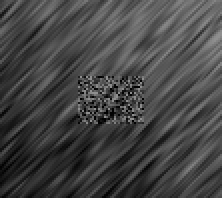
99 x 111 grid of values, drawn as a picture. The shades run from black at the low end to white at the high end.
Mirror symmetry: none. Odd patch: rougher, in the centre. Histogram: bell-shaped. Average level on the scale: 30%. Slope: up to the top right. Ninth with the highest average: top right. Roughest part: centre.
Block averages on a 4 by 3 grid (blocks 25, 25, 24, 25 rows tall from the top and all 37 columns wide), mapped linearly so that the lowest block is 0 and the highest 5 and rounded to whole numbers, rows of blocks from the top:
345 | 234 | 123 | 012
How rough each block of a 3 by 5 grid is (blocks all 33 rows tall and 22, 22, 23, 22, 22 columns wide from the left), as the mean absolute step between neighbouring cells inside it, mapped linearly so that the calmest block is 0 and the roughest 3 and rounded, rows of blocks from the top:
0 0 0 0 0 / 0 1 3 1 0 / 0 0 0 0 0
